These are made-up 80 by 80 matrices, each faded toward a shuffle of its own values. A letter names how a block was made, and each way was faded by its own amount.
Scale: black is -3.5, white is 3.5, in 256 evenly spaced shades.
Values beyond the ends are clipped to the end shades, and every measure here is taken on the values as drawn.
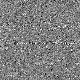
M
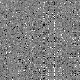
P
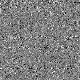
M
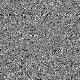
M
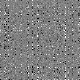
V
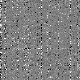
V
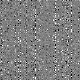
V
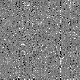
P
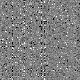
P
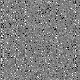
P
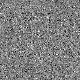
M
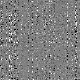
V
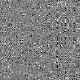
P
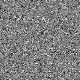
M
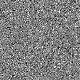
M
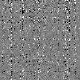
V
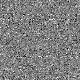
M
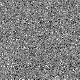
M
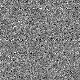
M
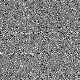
M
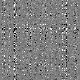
V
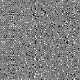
P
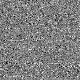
M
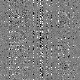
V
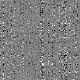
V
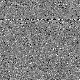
M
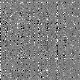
V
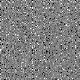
P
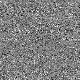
M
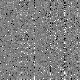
P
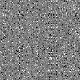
P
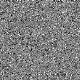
M
